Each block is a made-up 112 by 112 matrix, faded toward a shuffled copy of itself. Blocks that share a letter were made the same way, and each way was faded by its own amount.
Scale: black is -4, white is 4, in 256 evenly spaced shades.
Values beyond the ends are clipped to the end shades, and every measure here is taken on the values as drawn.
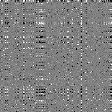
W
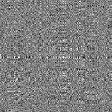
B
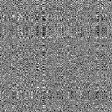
B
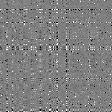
W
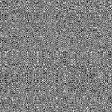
B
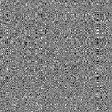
B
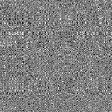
B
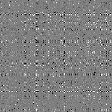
W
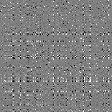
W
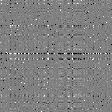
W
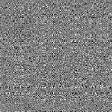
B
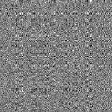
B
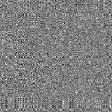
B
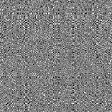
B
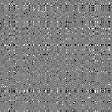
W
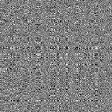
B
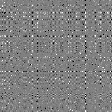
W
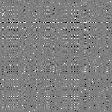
W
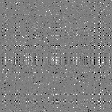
W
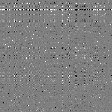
W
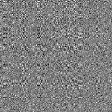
B
